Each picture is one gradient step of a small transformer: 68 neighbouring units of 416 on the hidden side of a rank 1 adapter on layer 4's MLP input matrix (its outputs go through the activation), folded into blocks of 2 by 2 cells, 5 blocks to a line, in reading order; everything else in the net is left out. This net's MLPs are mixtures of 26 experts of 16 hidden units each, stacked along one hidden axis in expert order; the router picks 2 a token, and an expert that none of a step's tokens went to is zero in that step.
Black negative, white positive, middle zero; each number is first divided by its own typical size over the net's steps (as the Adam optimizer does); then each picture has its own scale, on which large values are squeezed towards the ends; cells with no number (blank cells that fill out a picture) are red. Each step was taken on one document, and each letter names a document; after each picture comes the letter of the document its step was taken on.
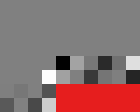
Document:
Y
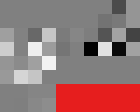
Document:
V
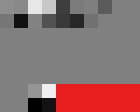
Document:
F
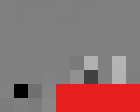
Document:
F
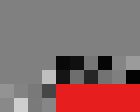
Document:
Y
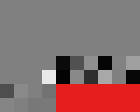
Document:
Y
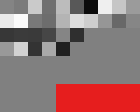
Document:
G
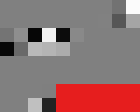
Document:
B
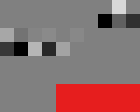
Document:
G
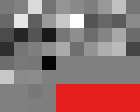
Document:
G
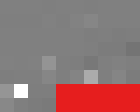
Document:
F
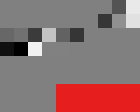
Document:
V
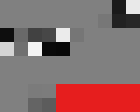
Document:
B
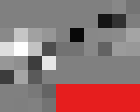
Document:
G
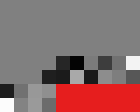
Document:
Y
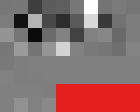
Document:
V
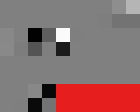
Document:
B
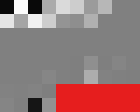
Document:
B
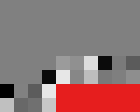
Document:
Y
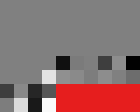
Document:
Y
